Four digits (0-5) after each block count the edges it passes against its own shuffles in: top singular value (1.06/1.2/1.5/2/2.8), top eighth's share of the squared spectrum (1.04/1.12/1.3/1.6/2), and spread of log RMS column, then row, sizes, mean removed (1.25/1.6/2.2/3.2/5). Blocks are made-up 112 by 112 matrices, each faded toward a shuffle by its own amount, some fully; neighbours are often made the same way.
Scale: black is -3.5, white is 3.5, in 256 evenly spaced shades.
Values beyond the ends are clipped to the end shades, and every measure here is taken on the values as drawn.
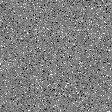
0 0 0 0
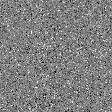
0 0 1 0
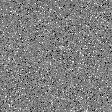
0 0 0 0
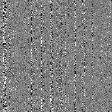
2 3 4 0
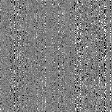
2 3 4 0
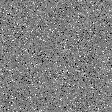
0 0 0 0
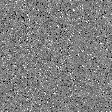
1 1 1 0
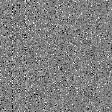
2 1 2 0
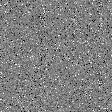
0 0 1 0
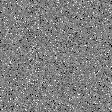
0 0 1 0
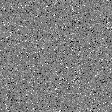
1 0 1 0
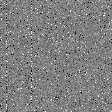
2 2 2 0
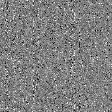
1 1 3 0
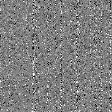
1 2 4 0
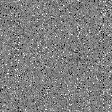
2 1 2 0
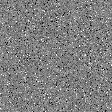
1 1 1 0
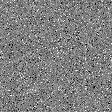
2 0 0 0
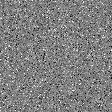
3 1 0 0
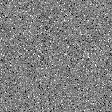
3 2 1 0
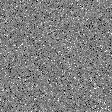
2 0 0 0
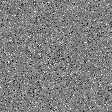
1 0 0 0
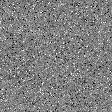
0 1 0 0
